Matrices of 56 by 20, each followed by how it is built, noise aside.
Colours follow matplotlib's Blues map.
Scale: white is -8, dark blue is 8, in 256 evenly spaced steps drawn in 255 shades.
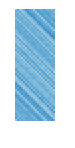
Toeplitz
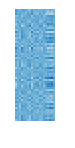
low rank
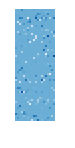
sparse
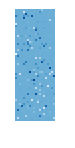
sparse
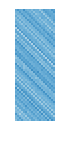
Toeplitz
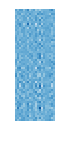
low rank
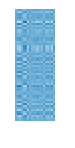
low rank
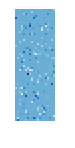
sparse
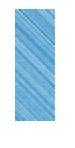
Toeplitz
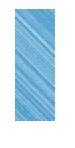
Toeplitz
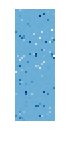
sparse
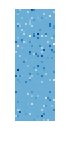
sparse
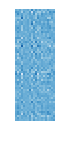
low rank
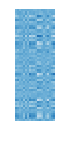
low rank
